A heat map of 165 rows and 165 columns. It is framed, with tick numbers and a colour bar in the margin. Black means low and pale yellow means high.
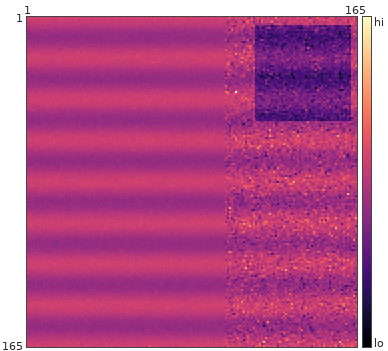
A vertical seam about 60% of the way across splits the table, and the left part is calmer. The values are skewed, with a long tail toward low values. Stripes running across repeat 8 times from top to bottom. The top right is the ninth with the lowest average. In the top right lies a patch that is lower than the rest.
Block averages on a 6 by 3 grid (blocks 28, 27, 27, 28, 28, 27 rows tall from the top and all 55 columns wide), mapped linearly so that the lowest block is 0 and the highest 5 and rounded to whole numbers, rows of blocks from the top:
551
440
555
555
444
555
